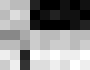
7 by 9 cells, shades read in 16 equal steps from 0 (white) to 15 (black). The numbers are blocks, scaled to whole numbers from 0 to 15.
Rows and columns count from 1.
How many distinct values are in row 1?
5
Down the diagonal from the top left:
3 2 4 3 4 0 2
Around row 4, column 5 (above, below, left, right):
15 4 3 4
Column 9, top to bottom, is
14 15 13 4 3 0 1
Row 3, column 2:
4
